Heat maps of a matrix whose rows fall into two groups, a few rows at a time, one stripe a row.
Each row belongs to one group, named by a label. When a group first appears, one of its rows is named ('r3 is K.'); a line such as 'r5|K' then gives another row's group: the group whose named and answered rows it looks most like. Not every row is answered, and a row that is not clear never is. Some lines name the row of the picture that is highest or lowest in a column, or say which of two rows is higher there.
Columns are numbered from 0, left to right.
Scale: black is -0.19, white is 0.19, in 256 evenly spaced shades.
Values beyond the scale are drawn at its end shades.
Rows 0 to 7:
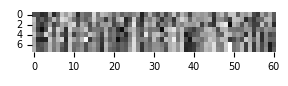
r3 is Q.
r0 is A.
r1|A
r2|A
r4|Q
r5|Q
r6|Q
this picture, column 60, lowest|2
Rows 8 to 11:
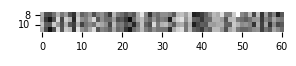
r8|Q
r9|Q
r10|Q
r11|Q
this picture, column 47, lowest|10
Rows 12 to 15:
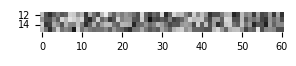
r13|A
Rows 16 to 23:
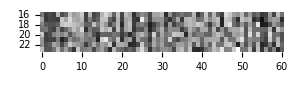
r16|A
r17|A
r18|A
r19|A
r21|A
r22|A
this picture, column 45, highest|23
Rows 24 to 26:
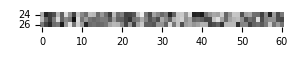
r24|Q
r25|Q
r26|A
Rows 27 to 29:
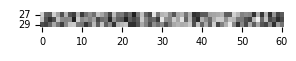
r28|Q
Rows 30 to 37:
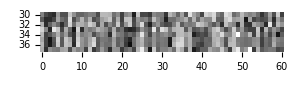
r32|A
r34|Q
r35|Q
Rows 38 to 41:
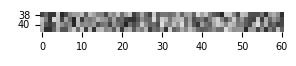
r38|A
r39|Q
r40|Q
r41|A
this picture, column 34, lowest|41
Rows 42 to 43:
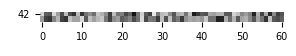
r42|Q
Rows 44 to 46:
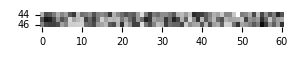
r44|Q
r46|A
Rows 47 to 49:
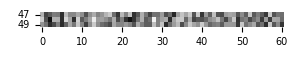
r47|A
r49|A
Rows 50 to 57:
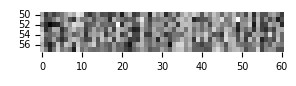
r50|A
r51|Q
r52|A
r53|A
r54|A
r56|Q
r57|Q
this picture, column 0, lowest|52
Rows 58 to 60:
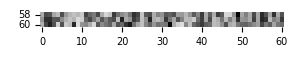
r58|A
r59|A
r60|Q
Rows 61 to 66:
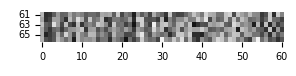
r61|A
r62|A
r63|Q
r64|A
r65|Q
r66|Q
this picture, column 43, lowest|64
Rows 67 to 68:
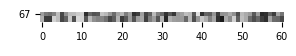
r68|A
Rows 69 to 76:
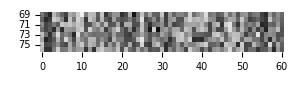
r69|A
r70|A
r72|A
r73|Q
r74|Q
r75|A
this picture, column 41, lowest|73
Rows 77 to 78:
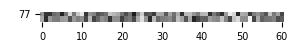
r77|A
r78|Q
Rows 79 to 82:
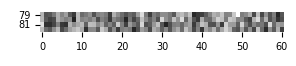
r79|Q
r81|A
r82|A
